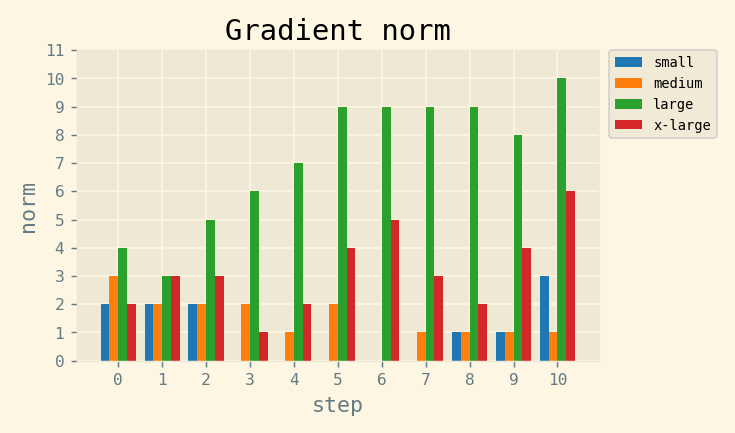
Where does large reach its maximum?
10
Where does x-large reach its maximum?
10
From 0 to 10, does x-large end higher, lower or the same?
higher
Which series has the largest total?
large
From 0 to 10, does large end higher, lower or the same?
higher
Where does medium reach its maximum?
0
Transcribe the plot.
Title: Gradient norm
x-axis: step, ticks 0 1 2 3 4 5 6 7 8 9 10
y-axis: norm, ticks 0 1 2 3 4 5 6 7 8 9 10 11
Legend: small, medium, large, x-large
Values:
small: 2 2 2 0 0 0 0 0 1 1 3
medium: 3 2 2 2 1 2 0 1 1 1 1
large: 4 3 5 6 7 9 9 9 9 8 10
x-large: 2 3 3 1 2 4 5 3 2 4 6
